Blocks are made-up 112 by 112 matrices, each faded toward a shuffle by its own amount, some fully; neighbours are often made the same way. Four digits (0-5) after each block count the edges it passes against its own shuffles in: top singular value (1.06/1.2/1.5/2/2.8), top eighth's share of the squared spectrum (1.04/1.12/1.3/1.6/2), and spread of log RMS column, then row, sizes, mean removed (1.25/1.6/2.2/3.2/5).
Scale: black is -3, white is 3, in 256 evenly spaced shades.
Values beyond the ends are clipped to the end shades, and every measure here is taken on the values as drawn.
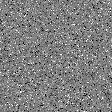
1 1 0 0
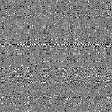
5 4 2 4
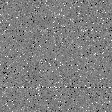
3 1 0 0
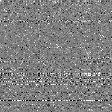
4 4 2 3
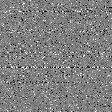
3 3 0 2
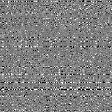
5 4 2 4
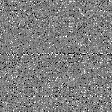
4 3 1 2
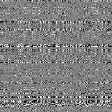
5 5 2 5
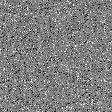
3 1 0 0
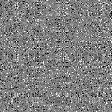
4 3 2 2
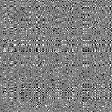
5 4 3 3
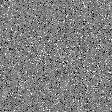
2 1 0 0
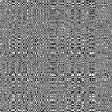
5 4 4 4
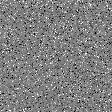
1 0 0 0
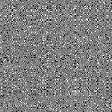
5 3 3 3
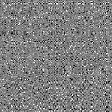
5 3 3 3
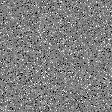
2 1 0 0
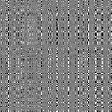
5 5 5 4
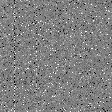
3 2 1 0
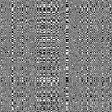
5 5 4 4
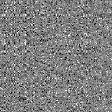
4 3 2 2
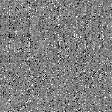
4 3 2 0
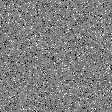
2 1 0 0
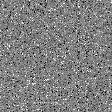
3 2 1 0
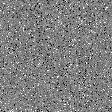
2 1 1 0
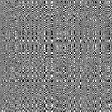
5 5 4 4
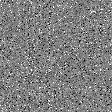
1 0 1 0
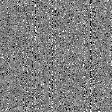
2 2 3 0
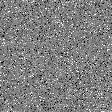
0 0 0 0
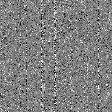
2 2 3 0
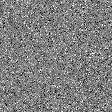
0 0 0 0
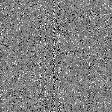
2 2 3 0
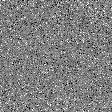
0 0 0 0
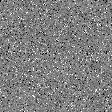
1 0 0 1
